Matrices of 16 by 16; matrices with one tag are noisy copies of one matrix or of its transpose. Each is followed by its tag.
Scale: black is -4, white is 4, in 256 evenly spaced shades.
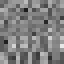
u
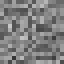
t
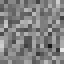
t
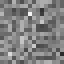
t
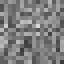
t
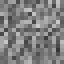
t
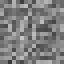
t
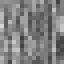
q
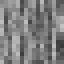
q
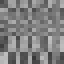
u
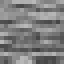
q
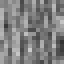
q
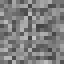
t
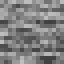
q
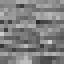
q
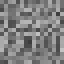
t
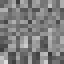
u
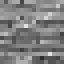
q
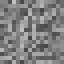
t
